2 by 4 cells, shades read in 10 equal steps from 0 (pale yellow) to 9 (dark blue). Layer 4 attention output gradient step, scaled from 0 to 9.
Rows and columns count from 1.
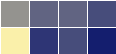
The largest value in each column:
4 8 7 9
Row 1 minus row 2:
4 -2 -1 -2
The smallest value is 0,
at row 2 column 1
